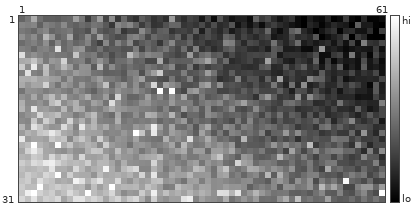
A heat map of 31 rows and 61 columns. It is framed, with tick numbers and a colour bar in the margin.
Ninth with the highest average: bottom left. Histogram: bell-shaped. Slope: up to the bottom left. Stripes: none. Ninth with the lowest average: top right. Mirror symmetry: none. Grain: fine.
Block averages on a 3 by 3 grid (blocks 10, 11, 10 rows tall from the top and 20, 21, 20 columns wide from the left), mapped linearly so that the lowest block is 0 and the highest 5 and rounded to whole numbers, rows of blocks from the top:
3 1 0
4 3 1
5 4 2
